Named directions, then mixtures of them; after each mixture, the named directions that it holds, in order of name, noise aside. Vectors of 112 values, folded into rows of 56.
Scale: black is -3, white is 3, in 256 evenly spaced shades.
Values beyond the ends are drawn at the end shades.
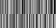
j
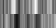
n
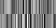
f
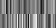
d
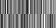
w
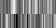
f, n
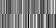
d, j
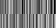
j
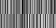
j, w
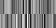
f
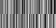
j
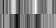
n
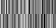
w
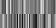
d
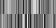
f, n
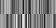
f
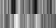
n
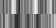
n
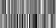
d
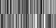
d, w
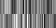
f, n
